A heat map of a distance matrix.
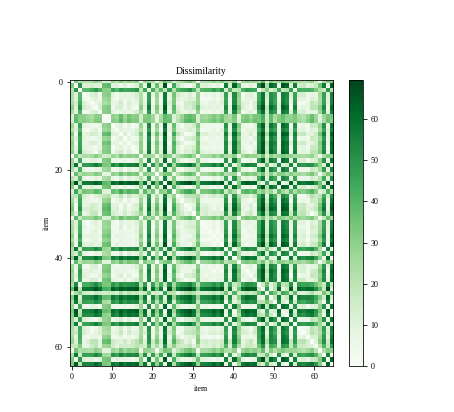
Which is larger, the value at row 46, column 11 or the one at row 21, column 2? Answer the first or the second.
the first
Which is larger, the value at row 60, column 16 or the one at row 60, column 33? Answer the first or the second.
the first
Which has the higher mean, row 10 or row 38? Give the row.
38
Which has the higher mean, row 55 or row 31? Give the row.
55
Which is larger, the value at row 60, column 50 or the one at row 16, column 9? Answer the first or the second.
the first
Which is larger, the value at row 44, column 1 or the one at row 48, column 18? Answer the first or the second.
the second
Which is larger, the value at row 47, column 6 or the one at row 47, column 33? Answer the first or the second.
the first
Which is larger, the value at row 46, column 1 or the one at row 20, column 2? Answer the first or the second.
the first
